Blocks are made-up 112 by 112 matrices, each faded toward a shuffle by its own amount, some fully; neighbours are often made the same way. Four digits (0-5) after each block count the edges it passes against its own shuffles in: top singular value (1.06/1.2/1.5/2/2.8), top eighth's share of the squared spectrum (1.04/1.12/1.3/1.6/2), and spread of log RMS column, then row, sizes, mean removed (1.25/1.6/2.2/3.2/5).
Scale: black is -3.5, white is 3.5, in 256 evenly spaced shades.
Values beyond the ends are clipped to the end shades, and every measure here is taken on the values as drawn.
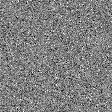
0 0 0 0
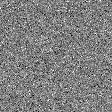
0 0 0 0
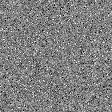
0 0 0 0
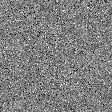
0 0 0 0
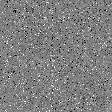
3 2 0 0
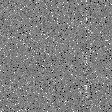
3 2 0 0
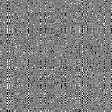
5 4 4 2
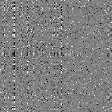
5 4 3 1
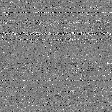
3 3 0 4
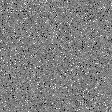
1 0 0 0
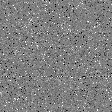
2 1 0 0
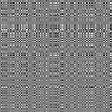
5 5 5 5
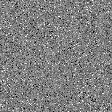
3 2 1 1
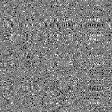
4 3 2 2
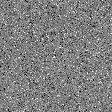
2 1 0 0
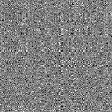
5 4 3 3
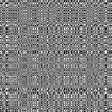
5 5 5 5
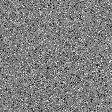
1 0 0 0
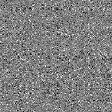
4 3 2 2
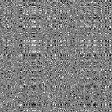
5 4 3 3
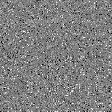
4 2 1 2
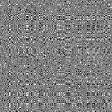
5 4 3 3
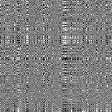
5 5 4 4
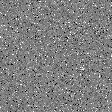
2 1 0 0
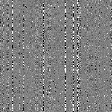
5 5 4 1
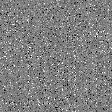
2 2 1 0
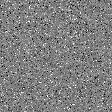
2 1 0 0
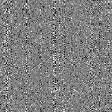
4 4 3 1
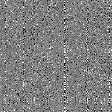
4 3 3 1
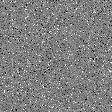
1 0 0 0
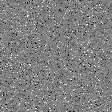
1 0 0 0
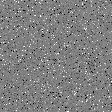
0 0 0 0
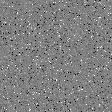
2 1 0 0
